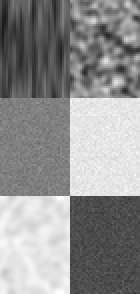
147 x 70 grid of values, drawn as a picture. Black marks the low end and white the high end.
The table splits into 3 rows of 2 panels. Panel 1,1: low, streaked downward. Panel 1,2: middling, blotchy, strong in contrast. Panel 2,1: middling, fine-grained, faint in contrast. Panel 2,2: very high, fine-grained, faint in contrast. Panel 3,1: very high, blotchy, faint in contrast. Panel 3,2: low, fine-grained, faint in contrast.
